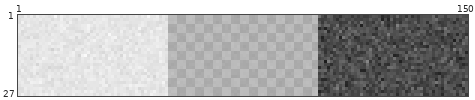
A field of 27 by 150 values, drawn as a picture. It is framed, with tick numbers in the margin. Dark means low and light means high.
It is made of 1 by 3 panels. Panel 1,1: very high, fine-grained, faint in contrast. Panel 1,2: high, checkered, faint in contrast. Panel 1,3: low, fine-grained.
